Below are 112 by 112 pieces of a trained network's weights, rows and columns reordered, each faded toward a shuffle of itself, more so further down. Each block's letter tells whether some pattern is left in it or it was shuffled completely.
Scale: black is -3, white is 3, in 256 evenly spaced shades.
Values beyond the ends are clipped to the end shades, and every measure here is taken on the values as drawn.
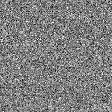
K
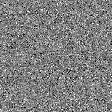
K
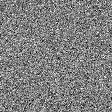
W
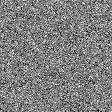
W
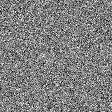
W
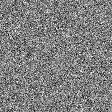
W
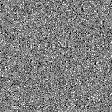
K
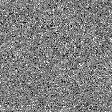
K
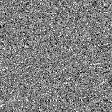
K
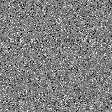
K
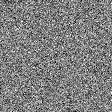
W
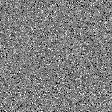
K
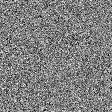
K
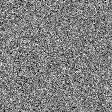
W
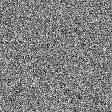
K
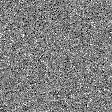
W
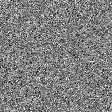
K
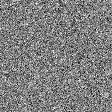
W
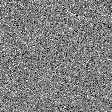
W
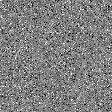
K
